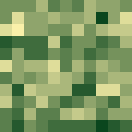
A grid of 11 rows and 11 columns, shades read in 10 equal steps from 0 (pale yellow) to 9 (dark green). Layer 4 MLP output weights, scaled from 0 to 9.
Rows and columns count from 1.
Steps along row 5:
down up same down up down up down down same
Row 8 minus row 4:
-5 1 -5 -4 1 -4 3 3 -6 -5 1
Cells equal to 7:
18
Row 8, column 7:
8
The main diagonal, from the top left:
5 1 4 7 5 6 4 8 5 4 7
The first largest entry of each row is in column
5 9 5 1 1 6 8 2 6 2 9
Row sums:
51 42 33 64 64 38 45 44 52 50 77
